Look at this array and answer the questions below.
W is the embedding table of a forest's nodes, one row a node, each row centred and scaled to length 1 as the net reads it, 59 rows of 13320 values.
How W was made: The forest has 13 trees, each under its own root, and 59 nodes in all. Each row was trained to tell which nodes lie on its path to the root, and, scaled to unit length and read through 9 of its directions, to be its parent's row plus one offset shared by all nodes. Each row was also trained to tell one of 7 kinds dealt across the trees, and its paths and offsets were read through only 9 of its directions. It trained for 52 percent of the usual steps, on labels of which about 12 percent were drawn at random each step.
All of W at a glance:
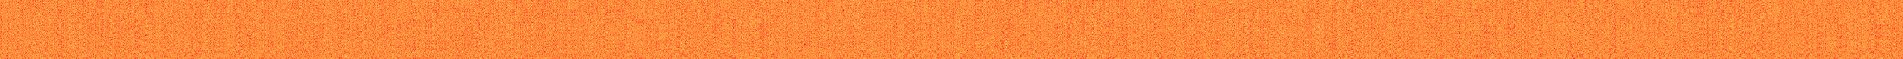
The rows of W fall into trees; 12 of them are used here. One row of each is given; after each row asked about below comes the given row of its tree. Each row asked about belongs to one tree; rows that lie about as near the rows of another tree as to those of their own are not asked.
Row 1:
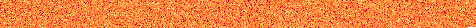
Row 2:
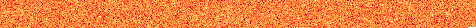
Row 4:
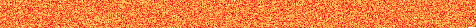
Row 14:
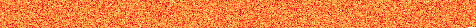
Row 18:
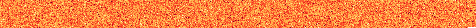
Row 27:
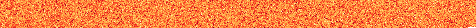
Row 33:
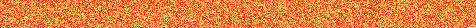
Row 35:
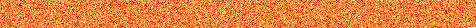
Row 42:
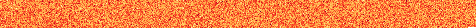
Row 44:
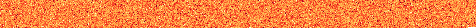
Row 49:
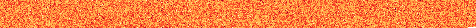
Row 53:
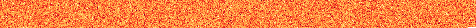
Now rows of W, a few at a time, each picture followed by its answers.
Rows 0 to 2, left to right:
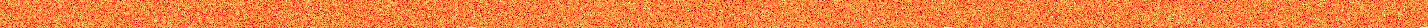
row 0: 14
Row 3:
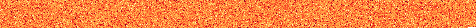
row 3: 14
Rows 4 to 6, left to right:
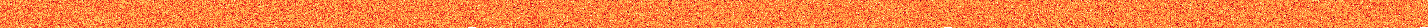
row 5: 2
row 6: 14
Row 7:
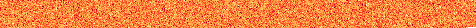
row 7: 53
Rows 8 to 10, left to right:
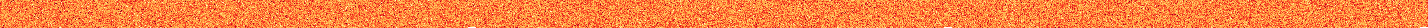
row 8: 2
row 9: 18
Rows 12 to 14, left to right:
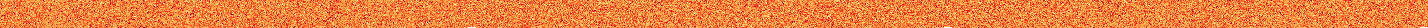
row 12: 35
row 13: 4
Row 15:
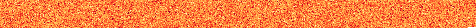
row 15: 18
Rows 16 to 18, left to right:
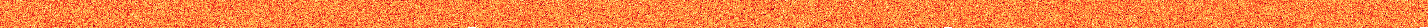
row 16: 42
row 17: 4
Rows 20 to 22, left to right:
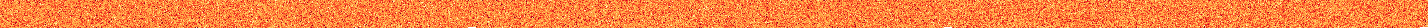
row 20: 33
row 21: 53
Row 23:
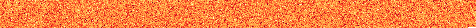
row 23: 42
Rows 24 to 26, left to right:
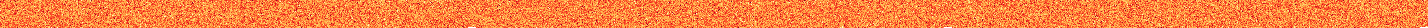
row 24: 27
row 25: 33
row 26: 33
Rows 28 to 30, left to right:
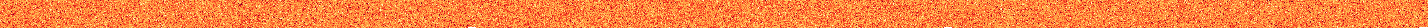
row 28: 27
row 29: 1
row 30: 18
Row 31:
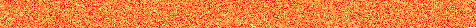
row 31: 2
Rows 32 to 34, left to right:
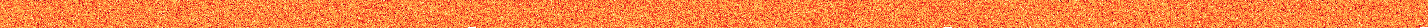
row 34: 14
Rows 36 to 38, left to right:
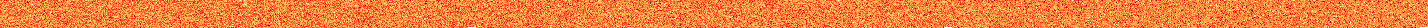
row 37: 27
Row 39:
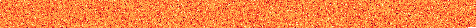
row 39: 1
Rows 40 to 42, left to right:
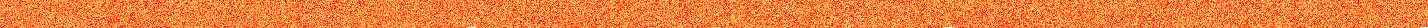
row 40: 35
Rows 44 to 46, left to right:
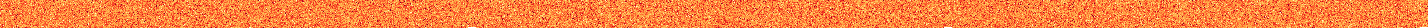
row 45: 27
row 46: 2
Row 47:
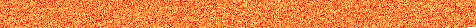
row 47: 33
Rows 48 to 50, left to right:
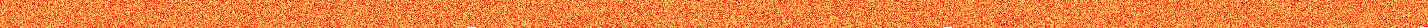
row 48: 35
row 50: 42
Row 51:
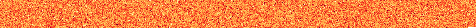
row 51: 4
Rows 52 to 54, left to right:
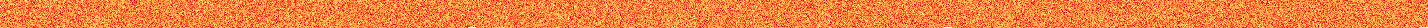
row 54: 18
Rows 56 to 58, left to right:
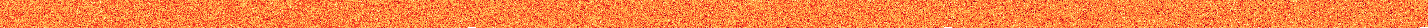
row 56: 18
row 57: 33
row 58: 53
